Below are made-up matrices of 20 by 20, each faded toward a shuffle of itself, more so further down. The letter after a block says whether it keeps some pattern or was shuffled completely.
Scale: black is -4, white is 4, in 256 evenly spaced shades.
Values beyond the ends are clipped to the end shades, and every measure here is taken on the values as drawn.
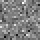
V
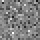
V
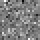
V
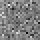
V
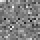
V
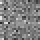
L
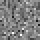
V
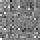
L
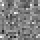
L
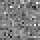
L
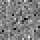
V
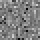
V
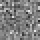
L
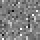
V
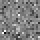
L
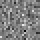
V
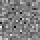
L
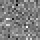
L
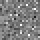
V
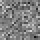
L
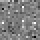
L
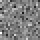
L
